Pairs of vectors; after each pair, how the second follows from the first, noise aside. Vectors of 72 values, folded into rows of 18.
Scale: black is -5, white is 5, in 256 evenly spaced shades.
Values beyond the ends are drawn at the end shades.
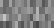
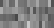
shuffled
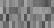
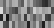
scaled up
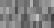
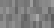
shrunk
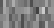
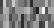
scaled up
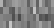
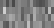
wrapped around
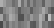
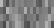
wrapped around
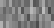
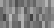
reversed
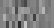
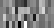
scaled up
